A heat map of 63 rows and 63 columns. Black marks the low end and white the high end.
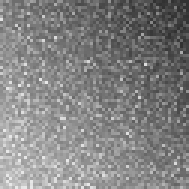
Odd rows or columns: none. Grain: fine. Slope: up to the bottom left. Stripes: none. Ninth with the lowest average: top right. Histogram: bell-shaped. Ninth with the highest average: bottom left.
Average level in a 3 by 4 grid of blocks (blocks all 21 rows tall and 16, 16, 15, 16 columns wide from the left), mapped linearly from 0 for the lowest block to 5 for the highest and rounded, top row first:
3210 / 4321 / 5432
